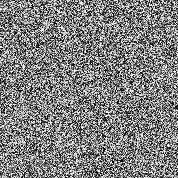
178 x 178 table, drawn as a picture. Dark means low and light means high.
Seam: none. Average level on the scale: 50%. Grain: fine. Histogram: flat. Odd rows or columns: none.
